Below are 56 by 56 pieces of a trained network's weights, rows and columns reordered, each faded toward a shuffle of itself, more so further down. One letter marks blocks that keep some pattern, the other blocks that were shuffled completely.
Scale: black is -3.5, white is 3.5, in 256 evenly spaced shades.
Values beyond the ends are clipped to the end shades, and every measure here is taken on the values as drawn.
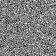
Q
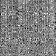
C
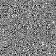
C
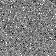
Q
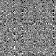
C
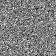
Q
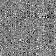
C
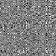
C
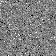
Q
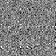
C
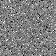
Q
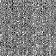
C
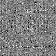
C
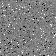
Q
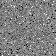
Q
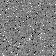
Q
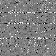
C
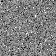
Q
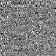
C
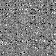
C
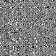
C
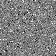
Q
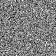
Q
